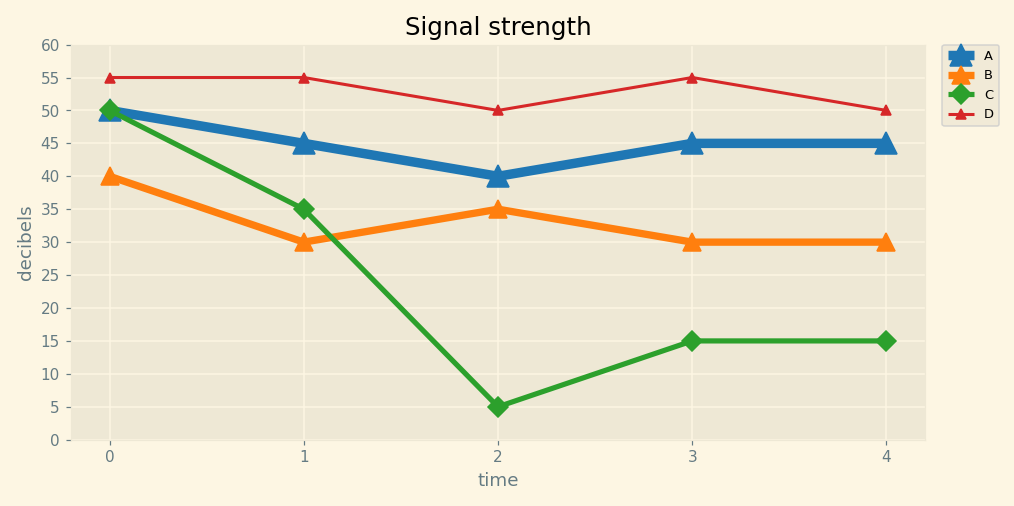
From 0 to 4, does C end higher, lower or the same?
lower
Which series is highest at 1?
D
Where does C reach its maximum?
0
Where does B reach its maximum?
0
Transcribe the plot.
Title: Signal strength
x-axis: time, ticks 0 1 2 3 4
y-axis: decibels, ticks 0 5 10 15 20 25 30 35 40 45 50 55 60
Legend: A, B, C, D
Values:
A: 50 45 40 45 45
B: 40 30 35 30 30
C: 50 35 5 15 15
D: 55 55 50 55 50
